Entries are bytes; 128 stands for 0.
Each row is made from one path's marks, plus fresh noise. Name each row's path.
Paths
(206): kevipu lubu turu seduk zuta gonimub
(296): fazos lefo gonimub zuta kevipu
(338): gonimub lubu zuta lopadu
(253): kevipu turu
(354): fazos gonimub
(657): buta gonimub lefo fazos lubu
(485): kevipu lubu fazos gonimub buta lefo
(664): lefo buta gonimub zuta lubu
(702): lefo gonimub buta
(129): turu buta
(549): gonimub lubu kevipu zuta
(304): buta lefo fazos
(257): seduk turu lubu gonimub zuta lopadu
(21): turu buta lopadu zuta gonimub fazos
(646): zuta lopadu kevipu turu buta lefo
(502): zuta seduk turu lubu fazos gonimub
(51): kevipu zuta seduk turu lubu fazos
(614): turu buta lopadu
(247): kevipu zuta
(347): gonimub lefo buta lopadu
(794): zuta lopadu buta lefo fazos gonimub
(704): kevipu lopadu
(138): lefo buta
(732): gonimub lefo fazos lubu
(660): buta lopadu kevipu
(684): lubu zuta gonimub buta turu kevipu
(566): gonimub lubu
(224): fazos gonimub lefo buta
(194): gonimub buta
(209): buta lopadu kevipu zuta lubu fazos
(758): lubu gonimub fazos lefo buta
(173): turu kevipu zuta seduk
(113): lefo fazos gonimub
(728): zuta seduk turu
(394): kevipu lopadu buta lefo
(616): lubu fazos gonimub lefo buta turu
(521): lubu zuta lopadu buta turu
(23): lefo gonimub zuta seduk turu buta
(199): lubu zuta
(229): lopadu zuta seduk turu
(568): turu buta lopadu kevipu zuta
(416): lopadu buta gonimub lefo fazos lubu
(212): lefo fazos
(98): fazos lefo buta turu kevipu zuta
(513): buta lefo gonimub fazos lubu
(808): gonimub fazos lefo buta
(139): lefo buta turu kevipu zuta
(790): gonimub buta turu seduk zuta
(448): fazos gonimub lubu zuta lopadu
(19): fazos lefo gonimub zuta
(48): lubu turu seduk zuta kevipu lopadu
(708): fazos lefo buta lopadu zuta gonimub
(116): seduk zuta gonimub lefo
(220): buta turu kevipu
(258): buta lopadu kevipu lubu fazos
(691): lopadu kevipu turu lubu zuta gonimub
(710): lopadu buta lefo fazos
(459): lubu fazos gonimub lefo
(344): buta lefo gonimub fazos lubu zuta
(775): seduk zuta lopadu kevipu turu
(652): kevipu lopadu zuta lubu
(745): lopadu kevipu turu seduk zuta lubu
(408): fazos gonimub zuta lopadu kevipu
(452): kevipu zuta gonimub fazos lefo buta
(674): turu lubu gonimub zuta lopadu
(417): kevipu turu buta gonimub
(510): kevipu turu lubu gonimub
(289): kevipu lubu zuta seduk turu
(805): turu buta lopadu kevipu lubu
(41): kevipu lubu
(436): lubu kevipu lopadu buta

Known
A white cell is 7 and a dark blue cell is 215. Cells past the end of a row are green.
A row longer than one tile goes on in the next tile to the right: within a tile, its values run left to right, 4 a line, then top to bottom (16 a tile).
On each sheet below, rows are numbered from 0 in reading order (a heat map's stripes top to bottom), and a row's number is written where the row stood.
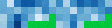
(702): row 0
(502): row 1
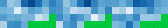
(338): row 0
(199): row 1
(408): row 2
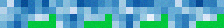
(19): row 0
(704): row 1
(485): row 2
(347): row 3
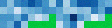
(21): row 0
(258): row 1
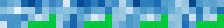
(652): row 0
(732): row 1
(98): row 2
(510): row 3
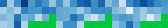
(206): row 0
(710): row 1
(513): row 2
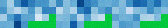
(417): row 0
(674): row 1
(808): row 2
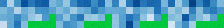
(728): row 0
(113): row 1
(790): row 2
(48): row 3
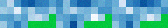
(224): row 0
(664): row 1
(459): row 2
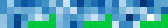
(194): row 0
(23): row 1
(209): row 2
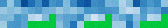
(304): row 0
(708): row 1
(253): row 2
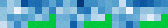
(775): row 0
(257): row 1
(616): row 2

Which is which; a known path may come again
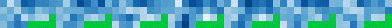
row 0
(566)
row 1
(212)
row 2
(394)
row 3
(657)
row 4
(296)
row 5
(728)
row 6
(253)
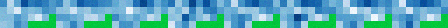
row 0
(139)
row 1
(138)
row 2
(448)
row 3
(48)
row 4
(347)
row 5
(805)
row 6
(344)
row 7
(459)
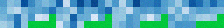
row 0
(691)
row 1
(51)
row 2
(98)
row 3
(758)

